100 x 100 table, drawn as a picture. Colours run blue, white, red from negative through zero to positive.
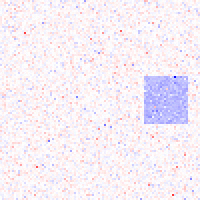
An odd patch, lower than its surroundings, sits in the middle right. No regular stripes run through it. On average the colour sits 50% of the way up the scale. The middle right is the ninth with the lowest average. No row or column stands out.
